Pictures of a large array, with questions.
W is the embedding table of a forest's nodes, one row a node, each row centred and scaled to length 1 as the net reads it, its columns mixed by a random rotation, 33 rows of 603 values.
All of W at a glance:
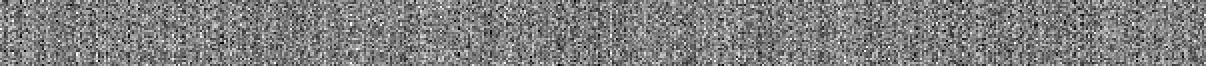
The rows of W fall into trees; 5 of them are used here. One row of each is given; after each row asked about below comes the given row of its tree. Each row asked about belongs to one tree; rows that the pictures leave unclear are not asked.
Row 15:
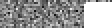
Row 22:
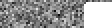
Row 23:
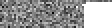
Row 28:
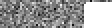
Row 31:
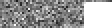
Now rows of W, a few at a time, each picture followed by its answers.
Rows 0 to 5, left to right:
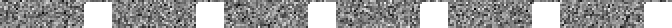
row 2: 22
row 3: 15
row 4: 23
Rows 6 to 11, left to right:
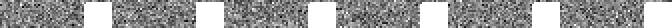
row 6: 28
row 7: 31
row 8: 15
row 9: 22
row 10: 28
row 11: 31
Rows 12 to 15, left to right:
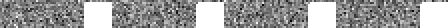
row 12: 31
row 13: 28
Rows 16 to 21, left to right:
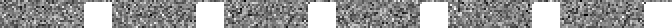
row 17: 28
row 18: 28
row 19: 22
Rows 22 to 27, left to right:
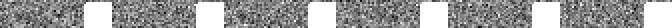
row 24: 22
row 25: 15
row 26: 28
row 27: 28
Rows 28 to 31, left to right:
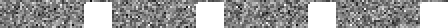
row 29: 23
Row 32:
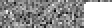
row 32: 22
